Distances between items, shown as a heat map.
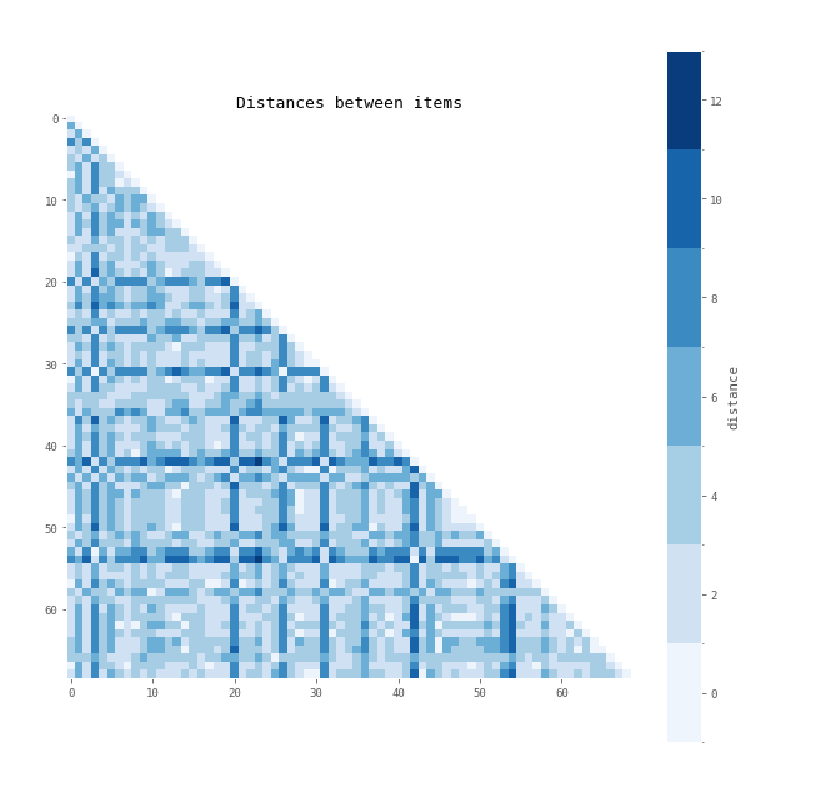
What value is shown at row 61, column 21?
2
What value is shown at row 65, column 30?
4
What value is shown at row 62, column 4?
4
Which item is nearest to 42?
54
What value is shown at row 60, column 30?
2
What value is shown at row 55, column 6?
4
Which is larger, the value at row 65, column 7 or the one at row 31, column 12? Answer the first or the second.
the second
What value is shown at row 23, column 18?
2
